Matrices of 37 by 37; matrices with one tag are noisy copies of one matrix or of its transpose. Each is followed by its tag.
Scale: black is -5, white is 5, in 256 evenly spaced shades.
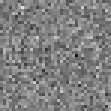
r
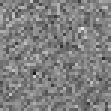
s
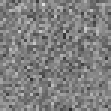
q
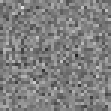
r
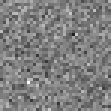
s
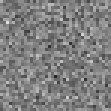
r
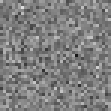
r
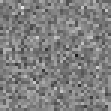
r
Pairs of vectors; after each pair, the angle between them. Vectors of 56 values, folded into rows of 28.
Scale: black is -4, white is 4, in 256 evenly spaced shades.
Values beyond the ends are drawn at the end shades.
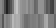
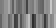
partly opposed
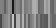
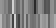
nearly opposite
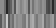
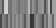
partly opposed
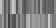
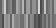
partly opposed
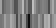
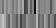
orthogonal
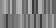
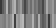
orthogonal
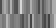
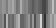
partly aligned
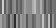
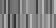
partly aligned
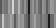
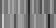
nearly parallel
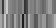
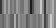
orthogonal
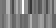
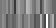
orthogonal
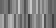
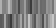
nearly opposite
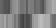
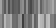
partly aligned
